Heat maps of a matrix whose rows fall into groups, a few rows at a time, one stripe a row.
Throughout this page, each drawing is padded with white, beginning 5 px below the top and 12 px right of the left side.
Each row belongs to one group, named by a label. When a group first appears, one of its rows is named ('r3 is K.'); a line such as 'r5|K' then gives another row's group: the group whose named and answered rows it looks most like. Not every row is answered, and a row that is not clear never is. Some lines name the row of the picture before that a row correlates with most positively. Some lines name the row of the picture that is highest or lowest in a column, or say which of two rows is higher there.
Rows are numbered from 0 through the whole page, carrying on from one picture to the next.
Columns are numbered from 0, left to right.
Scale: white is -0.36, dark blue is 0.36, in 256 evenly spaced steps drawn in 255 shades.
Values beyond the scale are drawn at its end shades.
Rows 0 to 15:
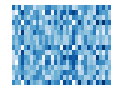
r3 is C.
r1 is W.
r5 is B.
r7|B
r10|W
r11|W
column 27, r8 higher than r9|No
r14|B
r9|B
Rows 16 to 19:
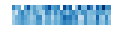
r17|W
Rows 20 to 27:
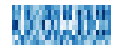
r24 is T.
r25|C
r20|C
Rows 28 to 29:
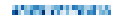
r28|B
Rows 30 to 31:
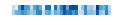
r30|W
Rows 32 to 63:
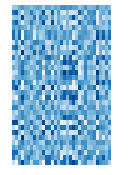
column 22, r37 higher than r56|Yes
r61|T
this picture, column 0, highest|55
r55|T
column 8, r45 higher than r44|Yes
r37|C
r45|W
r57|T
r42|C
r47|C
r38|C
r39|B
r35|T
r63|W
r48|T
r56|W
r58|B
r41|B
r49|W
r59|W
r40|T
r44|B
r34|B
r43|W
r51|B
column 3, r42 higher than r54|No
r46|W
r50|W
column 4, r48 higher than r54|No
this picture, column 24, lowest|55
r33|T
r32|W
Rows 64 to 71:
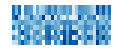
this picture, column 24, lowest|66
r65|C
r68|C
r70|C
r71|W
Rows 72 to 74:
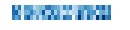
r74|C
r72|C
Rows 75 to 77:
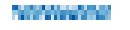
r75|T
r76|W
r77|W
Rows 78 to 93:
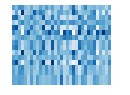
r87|B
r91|B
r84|W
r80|T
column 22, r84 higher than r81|No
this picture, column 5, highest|83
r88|B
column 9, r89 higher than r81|Yes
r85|T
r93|B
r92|B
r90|B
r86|T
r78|B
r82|T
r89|T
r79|B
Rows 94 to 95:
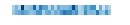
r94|B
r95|W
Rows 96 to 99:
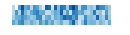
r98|W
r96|W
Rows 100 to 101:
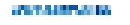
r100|W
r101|C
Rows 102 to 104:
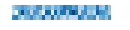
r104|T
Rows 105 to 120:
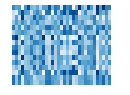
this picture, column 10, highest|111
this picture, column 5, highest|105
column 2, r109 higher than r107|Yes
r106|W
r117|B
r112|B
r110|W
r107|B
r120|C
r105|C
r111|T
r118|W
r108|B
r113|T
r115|B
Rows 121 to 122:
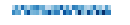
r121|B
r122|C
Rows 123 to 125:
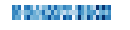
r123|C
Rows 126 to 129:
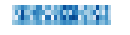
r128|W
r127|B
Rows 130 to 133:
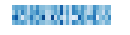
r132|T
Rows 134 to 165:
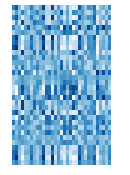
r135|B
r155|T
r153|B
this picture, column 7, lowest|147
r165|T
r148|W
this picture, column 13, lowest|150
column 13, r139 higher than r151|Yes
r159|C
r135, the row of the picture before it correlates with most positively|131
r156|W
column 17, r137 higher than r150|No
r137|B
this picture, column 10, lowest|150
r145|B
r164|T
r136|T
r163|T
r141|T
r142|T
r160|B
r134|T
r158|W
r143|B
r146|B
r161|W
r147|C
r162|T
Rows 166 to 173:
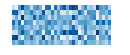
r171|W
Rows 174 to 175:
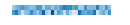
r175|T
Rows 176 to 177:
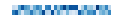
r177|T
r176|W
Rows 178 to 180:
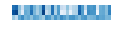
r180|W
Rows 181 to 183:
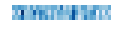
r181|B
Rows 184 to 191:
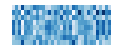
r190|W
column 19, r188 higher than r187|Yes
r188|C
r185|C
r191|B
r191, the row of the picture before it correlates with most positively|183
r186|B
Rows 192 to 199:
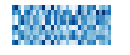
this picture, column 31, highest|193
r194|W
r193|C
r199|T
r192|T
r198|W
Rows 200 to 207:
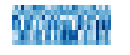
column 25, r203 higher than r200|Yes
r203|C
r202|T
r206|W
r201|W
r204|C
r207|W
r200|B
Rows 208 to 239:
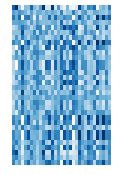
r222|B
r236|C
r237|T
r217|B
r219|W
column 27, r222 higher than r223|Yes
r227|B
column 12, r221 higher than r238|Yes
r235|T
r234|C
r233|C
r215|C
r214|B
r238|T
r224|B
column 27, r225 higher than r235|No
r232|B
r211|B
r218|B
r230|C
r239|C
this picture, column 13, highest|208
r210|C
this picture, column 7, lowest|210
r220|W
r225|B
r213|B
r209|B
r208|T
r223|W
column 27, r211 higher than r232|No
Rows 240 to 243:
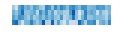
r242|B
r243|T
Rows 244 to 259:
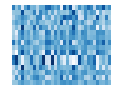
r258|B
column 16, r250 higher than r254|Yes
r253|W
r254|T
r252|W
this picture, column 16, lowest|244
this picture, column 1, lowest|253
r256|B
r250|W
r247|B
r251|C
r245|B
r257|W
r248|B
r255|T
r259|W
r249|W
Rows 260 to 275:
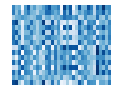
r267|T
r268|W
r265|T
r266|C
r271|C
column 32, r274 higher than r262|Yes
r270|W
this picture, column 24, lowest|275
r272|W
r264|C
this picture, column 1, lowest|270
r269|C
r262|W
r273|C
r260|C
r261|C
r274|B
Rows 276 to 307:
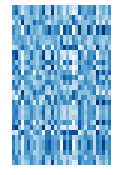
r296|T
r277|T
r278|B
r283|B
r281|C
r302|C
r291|C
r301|W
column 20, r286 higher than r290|No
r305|C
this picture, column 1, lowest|294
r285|T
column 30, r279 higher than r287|No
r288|T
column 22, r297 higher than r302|Yes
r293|B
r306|T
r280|C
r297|T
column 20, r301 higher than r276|Yes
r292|T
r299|C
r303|C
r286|T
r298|T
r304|C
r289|C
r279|B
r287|C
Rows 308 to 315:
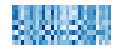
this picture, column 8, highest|313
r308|T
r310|T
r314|T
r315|B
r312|T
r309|T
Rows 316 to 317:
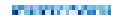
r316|B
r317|T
